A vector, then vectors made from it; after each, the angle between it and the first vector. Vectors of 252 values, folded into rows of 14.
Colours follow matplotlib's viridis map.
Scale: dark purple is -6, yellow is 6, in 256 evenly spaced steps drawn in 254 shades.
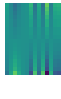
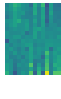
nearly opposite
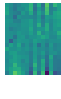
nearly parallel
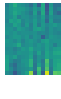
nearly opposite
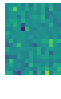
partly opposed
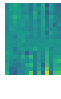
nearly opposite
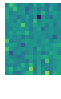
partly opposed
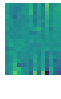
nearly parallel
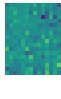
partly opposed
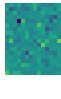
orthogonal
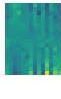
nearly opposite
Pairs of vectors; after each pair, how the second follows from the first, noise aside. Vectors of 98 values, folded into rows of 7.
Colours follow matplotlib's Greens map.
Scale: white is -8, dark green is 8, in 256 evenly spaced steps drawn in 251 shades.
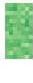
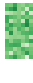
scaled up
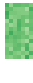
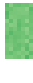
shrunk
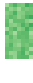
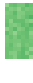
shrunk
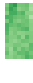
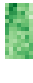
scaled up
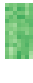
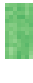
shrunk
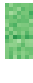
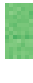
shrunk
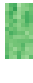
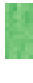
shrunk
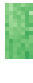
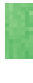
shrunk
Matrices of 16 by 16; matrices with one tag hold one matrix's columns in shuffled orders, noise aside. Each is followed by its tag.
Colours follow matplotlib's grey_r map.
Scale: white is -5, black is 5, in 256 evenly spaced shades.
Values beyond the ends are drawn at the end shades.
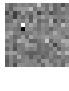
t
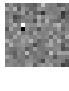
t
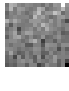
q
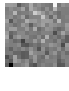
q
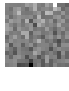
q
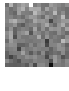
q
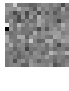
t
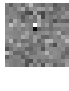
t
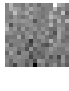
q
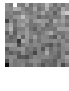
q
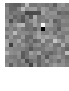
t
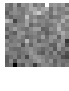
q
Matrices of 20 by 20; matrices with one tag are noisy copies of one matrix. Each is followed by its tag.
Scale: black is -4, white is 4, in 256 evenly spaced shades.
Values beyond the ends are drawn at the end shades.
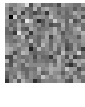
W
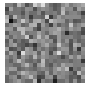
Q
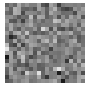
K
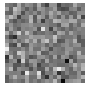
K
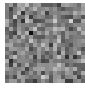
W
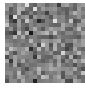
W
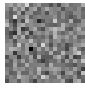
W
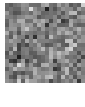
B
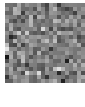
K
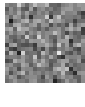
Q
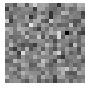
Q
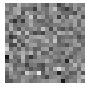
K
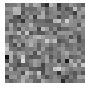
K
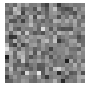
K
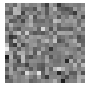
K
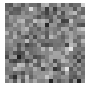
B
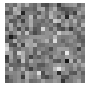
K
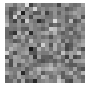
W
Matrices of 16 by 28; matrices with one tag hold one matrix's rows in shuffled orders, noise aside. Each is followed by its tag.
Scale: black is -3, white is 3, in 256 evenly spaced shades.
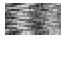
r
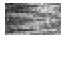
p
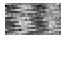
r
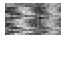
r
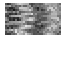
r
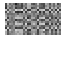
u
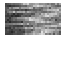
p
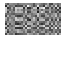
u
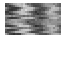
r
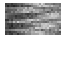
p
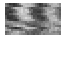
r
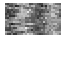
r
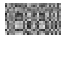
u
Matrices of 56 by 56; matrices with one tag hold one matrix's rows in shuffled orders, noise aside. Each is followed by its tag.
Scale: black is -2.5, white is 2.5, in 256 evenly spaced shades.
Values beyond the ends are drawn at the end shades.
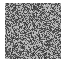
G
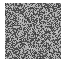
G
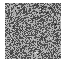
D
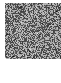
G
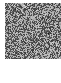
G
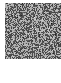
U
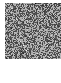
U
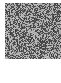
D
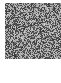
G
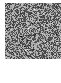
D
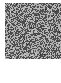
D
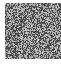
G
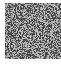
U
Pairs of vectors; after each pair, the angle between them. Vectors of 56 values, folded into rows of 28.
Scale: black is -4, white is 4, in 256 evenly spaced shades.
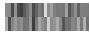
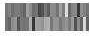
partly aligned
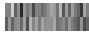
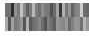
nearly opposite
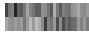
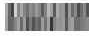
partly opposed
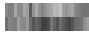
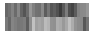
nearly opposite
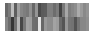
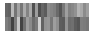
nearly parallel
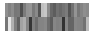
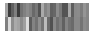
partly aligned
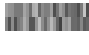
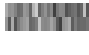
nearly parallel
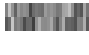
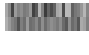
orthogonal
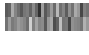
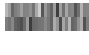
nearly opposite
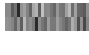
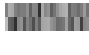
orthogonal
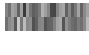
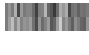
partly aligned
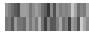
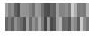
nearly parallel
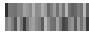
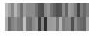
partly opposed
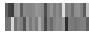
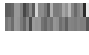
partly aligned
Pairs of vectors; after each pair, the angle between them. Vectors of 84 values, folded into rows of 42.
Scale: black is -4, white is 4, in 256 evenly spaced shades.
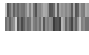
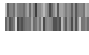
nearly parallel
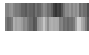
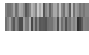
partly opposed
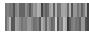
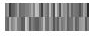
partly aligned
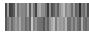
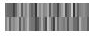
orthogonal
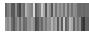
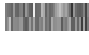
partly aligned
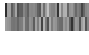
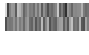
nearly opposite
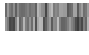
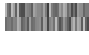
orthogonal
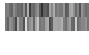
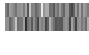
nearly opposite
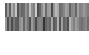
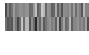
partly aligned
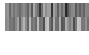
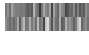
nearly parallel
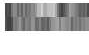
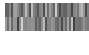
orthogonal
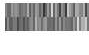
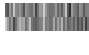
partly opposed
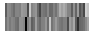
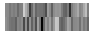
orthogonal
